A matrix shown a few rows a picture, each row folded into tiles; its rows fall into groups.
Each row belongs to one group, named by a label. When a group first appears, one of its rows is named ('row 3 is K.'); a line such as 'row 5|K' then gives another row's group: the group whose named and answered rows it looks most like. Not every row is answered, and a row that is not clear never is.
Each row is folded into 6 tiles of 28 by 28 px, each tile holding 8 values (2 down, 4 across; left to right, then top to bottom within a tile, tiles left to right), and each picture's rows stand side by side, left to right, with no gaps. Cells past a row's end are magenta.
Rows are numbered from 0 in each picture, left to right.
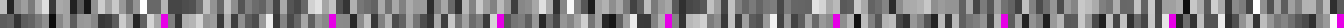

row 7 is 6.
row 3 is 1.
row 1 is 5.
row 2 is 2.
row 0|1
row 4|5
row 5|2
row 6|2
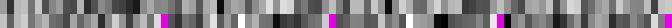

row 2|1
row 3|1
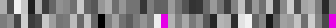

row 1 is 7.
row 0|6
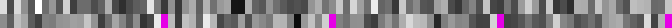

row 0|6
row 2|6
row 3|2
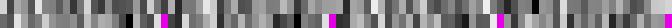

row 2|6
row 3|5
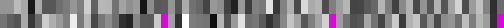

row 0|6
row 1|7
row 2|7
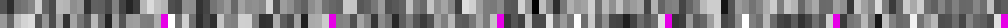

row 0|5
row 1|7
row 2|2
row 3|6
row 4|1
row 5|6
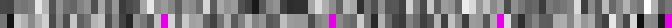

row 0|5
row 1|5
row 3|7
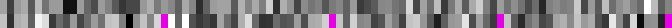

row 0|5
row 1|7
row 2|7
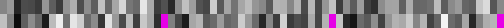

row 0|7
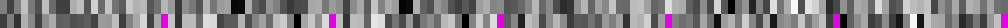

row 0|2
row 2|5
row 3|2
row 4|7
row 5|6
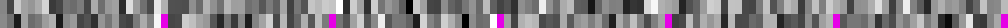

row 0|2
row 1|5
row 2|6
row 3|5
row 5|1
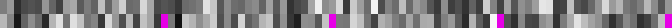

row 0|7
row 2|6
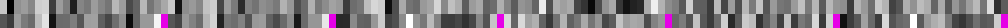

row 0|1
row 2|1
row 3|5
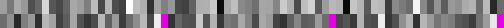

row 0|2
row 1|1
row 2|6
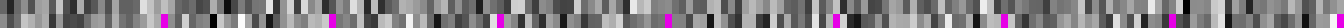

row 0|5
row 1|7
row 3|2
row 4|2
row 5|7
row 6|7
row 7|1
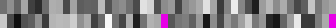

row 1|1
